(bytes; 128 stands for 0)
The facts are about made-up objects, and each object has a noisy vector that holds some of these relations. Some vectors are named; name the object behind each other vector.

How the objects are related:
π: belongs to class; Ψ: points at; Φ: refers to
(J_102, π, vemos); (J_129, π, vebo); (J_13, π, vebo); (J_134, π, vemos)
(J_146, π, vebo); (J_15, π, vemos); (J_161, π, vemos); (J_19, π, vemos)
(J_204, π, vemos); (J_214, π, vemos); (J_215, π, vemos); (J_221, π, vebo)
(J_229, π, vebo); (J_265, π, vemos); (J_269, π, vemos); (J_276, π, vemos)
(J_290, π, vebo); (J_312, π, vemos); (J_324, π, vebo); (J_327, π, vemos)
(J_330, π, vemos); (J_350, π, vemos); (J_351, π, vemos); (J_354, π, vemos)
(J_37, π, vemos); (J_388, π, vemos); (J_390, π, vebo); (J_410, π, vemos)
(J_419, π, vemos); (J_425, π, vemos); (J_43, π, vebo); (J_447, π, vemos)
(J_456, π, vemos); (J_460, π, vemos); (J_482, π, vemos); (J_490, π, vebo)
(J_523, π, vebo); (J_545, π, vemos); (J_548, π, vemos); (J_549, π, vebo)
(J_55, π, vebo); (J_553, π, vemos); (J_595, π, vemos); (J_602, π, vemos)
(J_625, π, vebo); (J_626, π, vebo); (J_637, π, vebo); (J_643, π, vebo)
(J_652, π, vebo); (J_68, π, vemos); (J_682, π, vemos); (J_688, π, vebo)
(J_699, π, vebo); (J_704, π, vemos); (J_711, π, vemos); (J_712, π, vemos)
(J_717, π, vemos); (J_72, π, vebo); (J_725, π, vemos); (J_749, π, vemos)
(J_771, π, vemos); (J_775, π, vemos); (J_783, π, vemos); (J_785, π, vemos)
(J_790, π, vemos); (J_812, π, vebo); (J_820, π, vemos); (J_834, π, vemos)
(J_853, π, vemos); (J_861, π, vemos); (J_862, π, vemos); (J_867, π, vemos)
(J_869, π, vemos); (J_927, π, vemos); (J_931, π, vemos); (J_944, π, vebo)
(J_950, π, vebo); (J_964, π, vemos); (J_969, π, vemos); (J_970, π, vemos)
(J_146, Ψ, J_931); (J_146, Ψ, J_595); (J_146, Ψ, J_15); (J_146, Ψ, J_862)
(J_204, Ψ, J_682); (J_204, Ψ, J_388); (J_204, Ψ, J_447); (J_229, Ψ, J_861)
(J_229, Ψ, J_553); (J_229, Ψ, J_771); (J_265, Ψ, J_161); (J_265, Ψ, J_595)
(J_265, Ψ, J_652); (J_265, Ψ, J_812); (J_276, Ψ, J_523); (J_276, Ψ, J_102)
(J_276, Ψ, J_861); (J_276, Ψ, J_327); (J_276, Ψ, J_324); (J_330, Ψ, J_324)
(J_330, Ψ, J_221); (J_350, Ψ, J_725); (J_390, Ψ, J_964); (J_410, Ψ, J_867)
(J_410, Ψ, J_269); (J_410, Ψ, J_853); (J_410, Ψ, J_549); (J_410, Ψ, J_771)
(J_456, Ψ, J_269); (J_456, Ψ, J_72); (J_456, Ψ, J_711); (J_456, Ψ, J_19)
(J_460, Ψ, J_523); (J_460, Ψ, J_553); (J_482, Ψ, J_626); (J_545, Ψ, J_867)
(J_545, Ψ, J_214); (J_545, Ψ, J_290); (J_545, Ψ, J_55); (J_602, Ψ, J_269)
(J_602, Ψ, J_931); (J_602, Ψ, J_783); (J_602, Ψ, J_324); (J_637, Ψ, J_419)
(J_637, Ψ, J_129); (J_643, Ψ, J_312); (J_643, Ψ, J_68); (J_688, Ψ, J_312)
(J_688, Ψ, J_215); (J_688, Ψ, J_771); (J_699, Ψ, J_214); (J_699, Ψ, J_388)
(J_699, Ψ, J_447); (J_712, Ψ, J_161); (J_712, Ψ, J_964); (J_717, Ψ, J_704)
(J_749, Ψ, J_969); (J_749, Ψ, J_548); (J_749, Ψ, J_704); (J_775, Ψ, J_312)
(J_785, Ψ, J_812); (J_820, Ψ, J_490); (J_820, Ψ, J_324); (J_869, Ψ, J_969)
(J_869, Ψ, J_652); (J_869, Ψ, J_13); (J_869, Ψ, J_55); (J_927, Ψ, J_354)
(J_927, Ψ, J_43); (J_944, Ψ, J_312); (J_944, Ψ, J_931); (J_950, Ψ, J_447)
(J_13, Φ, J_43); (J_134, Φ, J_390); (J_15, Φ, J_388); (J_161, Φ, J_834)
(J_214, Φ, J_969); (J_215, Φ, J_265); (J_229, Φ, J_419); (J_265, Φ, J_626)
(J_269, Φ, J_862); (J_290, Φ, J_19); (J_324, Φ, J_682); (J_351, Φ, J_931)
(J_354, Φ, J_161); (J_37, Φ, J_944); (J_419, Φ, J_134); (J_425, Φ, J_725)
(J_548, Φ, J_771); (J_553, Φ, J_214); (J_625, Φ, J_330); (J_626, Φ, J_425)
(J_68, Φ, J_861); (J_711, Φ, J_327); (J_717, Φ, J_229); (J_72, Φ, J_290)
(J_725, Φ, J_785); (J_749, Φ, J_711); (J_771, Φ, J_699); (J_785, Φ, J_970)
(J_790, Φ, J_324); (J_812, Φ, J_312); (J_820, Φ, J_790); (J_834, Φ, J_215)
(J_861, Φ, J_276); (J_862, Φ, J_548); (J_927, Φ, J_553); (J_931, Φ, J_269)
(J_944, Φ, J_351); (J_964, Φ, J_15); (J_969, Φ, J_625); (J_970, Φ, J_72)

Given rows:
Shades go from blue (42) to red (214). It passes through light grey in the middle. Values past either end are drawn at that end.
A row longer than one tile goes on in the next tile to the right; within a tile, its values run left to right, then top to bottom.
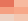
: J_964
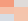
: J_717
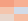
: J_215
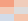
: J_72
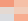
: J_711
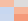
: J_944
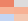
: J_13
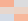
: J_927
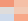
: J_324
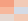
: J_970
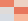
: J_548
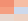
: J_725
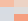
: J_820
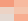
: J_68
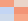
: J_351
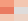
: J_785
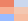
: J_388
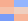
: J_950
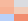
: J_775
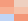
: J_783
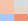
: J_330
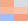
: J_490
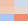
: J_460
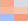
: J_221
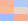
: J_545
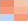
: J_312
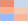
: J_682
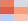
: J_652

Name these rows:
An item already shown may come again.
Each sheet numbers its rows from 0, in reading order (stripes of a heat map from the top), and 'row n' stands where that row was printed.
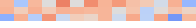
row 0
J_637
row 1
J_775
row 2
J_13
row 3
J_15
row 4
J_324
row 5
J_229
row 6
J_950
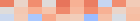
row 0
J_214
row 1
J_867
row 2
J_161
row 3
J_55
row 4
J_419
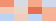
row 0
J_290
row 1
J_712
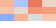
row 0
J_204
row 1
J_812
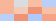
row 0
J_775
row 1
J_146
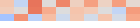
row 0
J_410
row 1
J_704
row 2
J_214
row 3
J_72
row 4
J_351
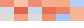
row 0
J_862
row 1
J_931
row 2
J_390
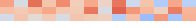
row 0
J_749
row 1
J_969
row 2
J_354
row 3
J_265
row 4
J_652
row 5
J_643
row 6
J_390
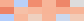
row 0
J_869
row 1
J_15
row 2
J_13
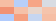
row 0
J_146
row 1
J_625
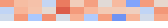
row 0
J_771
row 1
J_456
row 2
J_595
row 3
J_853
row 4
J_699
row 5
J_351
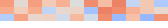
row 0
J_19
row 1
J_425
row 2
J_927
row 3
J_269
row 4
J_55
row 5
J_688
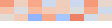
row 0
J_834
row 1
J_549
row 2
J_276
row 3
J_626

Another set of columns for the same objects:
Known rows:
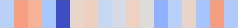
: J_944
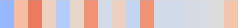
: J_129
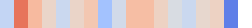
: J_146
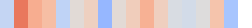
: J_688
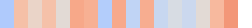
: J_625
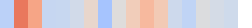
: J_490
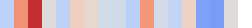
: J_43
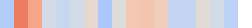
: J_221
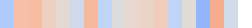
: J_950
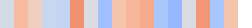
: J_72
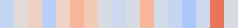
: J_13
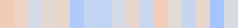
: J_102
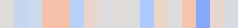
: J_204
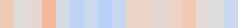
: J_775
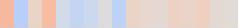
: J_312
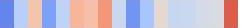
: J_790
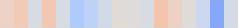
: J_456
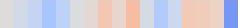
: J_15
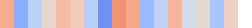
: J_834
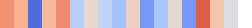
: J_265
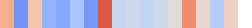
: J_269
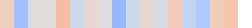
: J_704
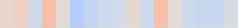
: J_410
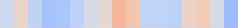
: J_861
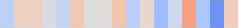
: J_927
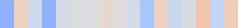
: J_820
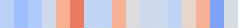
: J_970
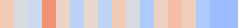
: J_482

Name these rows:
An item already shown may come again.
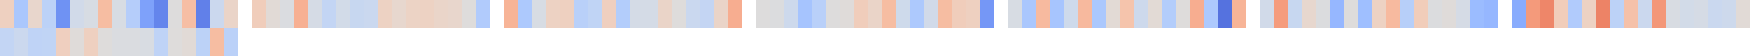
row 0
J_351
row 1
J_775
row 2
J_867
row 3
J_15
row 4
J_354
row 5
J_276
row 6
J_637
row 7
J_749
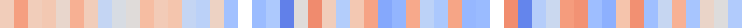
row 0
J_390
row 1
J_725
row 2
J_161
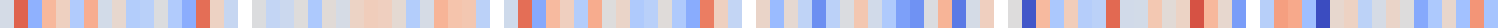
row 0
J_626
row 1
J_68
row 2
J_626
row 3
J_351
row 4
J_548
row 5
J_944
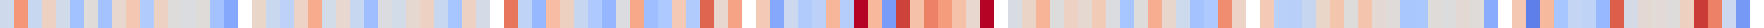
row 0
J_276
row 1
J_869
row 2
J_215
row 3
J_419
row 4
J_55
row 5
J_964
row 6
J_862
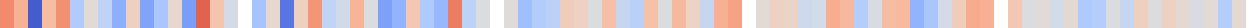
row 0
J_265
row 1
J_425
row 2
J_717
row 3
J_290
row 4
J_783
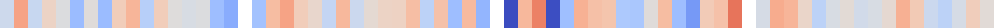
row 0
J_276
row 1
J_699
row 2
J_324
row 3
J_549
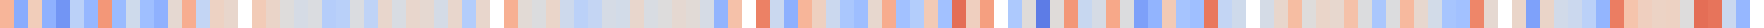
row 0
J_931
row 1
J_783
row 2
J_19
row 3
J_215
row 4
J_425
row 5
J_55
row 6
J_771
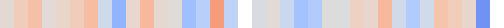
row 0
J_652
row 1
J_15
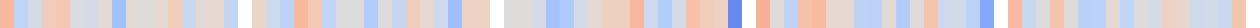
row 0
J_595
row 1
J_545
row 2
J_15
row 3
J_712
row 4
J_853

